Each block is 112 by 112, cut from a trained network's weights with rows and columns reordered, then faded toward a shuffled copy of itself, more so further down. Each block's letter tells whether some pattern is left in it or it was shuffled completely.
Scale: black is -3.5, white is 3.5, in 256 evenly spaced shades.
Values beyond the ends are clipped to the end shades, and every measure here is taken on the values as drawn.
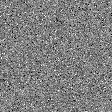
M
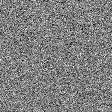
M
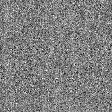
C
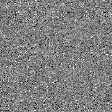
C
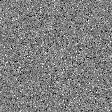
M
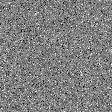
M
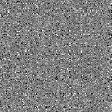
C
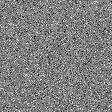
M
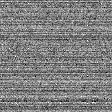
C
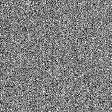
C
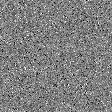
M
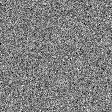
M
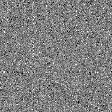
C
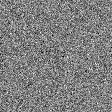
M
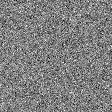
M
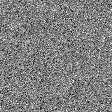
M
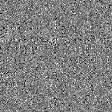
C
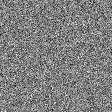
M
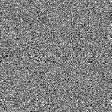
C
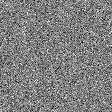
M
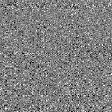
C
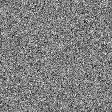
M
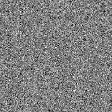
C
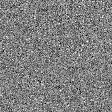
M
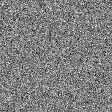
M
